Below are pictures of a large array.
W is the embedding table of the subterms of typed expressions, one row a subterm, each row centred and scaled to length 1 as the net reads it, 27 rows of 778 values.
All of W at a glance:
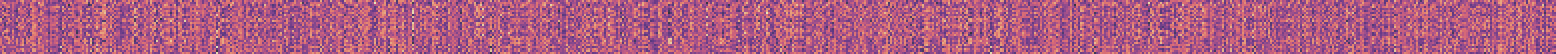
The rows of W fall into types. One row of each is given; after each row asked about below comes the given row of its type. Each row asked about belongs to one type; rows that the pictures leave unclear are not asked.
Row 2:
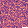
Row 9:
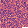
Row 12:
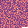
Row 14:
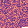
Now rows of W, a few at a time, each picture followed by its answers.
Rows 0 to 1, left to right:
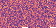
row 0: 9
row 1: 2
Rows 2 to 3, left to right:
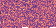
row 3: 14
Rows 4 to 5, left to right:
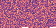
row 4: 12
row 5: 14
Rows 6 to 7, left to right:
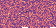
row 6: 2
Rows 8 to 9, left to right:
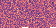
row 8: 12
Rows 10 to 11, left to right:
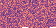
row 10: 9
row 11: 14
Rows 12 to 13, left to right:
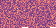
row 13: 9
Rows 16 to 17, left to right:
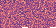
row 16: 12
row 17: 12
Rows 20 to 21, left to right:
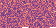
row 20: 9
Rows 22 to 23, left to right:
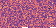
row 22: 9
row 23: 2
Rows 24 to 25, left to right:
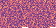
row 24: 9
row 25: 12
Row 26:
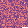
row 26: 2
